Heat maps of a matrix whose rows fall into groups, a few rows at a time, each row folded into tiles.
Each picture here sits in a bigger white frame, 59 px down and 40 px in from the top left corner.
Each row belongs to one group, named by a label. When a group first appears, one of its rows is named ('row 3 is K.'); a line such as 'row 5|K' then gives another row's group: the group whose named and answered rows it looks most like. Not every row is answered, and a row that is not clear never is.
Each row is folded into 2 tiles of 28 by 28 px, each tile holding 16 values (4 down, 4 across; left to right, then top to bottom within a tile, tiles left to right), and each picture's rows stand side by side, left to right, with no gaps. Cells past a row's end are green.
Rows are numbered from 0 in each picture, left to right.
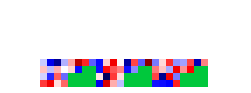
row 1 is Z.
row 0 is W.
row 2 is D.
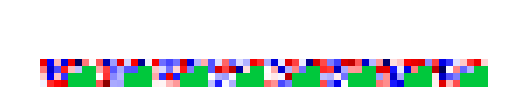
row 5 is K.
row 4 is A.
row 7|W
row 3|Z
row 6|K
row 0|W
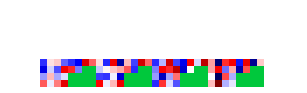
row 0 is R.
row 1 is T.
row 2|Z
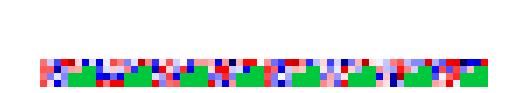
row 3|T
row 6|A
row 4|K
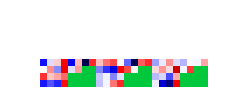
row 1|R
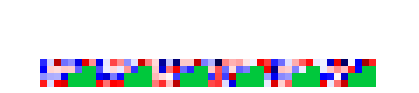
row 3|A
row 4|W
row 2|W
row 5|T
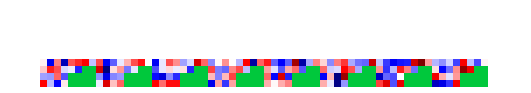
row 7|D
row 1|W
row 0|T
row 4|W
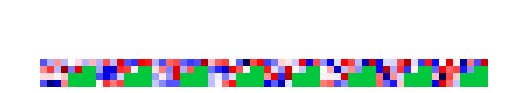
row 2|A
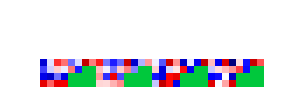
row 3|T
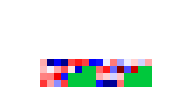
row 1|D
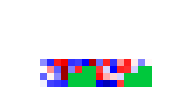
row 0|A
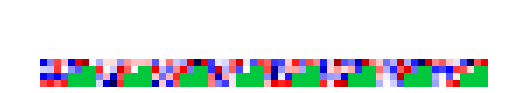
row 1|D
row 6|A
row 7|R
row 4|W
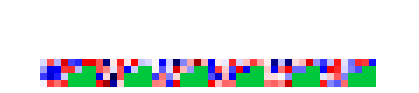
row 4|W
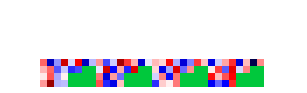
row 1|K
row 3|D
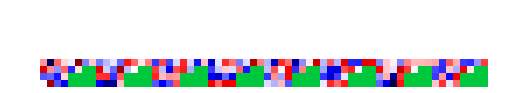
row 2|D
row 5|R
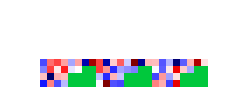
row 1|K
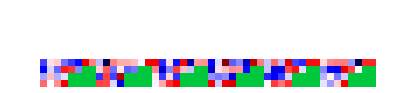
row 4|R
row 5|R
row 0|R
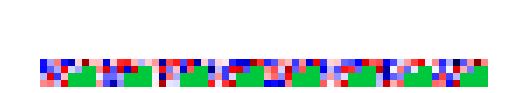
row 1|K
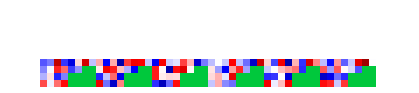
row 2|D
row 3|A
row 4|T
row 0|T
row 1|T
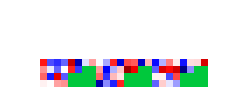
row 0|W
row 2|Z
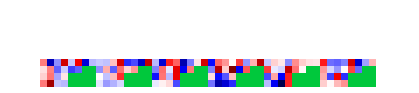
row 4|D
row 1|A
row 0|K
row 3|Z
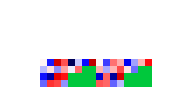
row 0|A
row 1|A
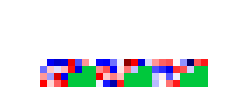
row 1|D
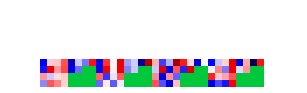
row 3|D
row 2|K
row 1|Z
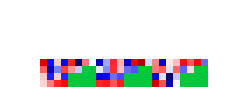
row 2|K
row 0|W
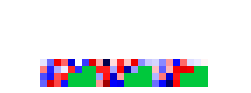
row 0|A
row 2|D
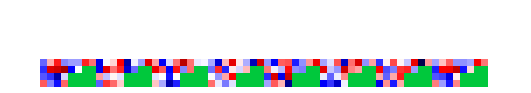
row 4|A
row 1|Z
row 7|Z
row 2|K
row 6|D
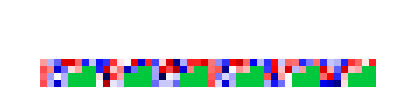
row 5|D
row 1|Z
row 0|K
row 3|K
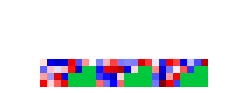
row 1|Z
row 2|A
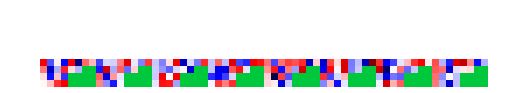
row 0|W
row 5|Z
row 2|A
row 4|K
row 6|W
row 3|R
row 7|K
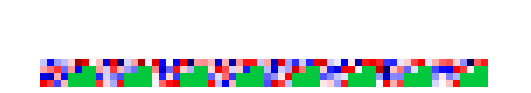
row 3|T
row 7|R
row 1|T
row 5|R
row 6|W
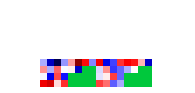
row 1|K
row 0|W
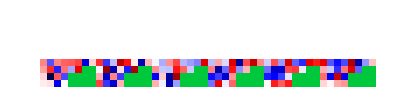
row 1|K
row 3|R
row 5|W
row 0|K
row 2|A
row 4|R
